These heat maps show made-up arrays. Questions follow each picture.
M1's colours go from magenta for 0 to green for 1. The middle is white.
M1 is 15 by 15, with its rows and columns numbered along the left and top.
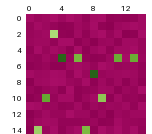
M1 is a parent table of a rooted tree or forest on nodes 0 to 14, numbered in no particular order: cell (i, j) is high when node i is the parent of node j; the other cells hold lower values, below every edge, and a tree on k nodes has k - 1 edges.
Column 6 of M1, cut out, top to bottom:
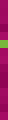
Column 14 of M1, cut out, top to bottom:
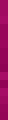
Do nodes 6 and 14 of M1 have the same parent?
no
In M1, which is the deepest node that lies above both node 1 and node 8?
14
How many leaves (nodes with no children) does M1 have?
10
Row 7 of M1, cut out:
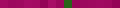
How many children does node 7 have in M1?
1
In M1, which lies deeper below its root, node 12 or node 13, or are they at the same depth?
node 13
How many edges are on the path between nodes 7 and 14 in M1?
1
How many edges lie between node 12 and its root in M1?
0
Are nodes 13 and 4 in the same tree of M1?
yes
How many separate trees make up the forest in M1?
5
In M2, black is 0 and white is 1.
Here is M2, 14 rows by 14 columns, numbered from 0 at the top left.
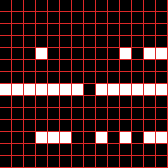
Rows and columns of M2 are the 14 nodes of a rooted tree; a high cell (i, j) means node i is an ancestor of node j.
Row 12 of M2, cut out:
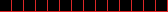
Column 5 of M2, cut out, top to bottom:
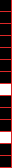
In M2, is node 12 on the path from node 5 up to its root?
no
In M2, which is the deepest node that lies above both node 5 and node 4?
11
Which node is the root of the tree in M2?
7
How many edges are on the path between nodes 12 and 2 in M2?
4
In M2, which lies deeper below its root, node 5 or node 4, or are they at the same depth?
the same depth
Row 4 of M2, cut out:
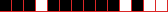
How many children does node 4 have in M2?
4
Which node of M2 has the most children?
7
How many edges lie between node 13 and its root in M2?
3
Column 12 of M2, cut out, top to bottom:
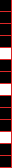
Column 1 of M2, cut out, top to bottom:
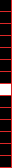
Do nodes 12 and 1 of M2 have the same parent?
no
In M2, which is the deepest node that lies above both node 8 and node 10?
11
